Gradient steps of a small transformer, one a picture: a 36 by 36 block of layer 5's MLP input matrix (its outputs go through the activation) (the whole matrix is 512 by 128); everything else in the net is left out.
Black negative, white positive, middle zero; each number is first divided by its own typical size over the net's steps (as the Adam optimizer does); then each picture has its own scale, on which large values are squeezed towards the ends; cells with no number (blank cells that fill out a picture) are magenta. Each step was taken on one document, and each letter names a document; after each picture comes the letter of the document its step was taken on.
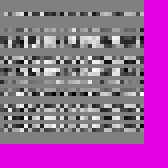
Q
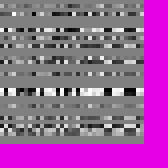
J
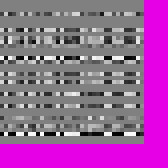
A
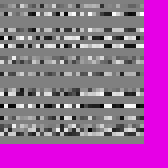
J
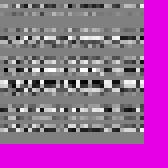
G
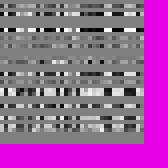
J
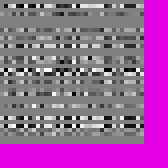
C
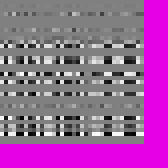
A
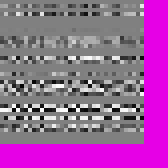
G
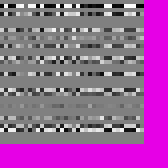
J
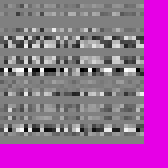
Q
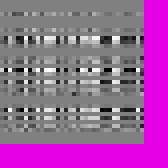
Q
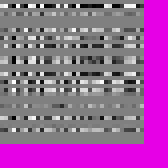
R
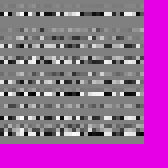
A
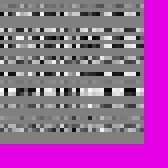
J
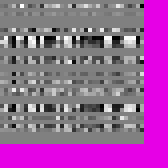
R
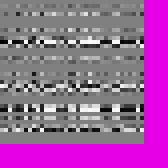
G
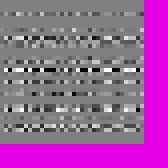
Q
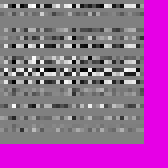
R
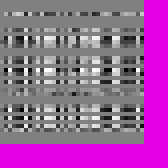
Q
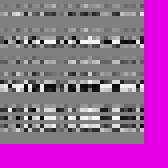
G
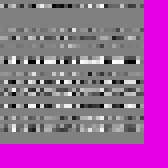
R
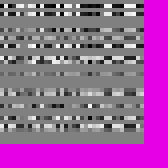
J
